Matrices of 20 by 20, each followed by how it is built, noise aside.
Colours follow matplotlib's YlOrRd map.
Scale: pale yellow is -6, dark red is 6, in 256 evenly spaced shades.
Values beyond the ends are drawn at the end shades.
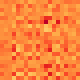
low rank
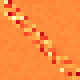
banded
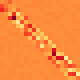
banded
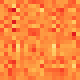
low rank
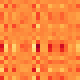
low rank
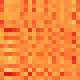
low rank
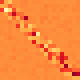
banded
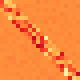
banded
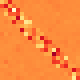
banded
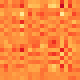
low rank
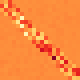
banded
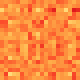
low rank
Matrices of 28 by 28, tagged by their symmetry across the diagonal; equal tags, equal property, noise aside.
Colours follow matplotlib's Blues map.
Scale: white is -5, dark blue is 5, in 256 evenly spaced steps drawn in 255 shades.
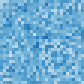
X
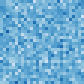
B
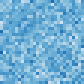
X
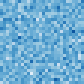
B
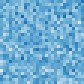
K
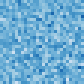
B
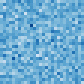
K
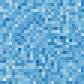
X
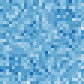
X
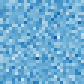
B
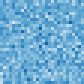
K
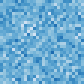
X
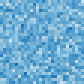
K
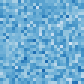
B
